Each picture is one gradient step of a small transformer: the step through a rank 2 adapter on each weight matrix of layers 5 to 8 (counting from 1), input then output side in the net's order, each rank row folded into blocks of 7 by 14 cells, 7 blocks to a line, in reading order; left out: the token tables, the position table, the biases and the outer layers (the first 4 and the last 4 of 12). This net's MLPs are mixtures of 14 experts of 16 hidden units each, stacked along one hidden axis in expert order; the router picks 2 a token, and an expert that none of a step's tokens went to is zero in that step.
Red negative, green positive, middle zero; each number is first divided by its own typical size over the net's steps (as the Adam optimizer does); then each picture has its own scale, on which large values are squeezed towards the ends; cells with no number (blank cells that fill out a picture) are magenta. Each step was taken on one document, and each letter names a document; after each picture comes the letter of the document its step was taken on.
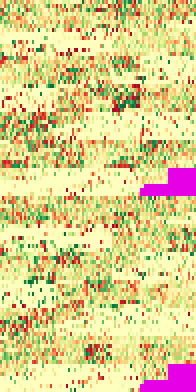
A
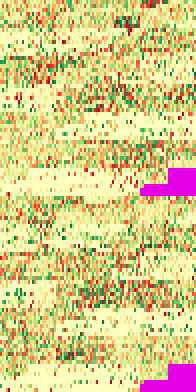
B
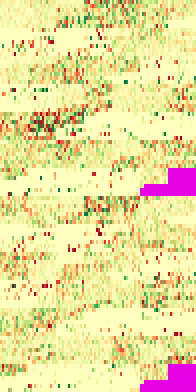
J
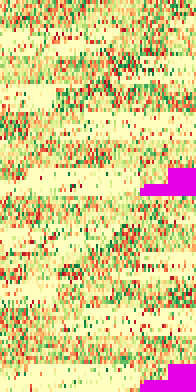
B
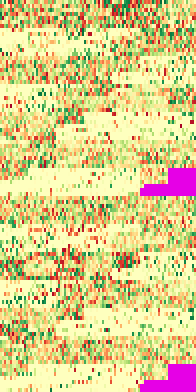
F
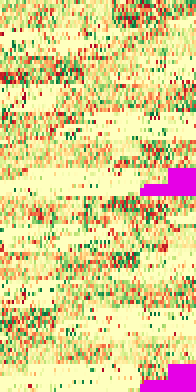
B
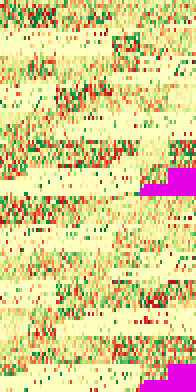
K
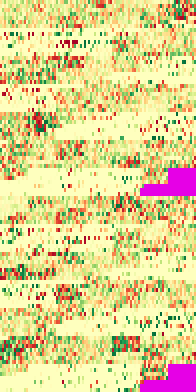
K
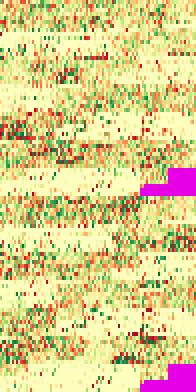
A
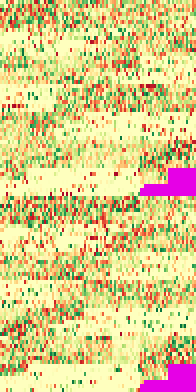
B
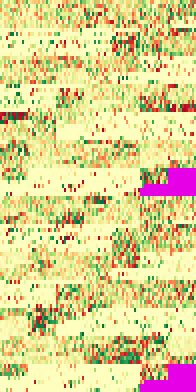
K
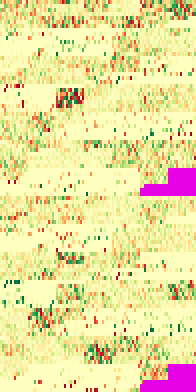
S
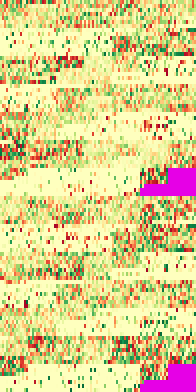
K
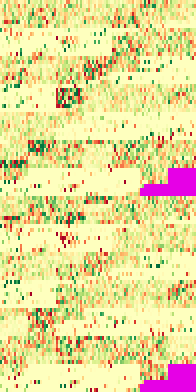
S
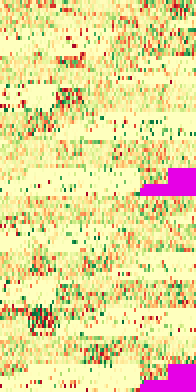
S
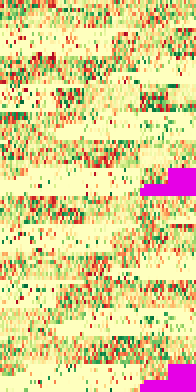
K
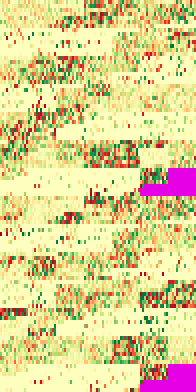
K
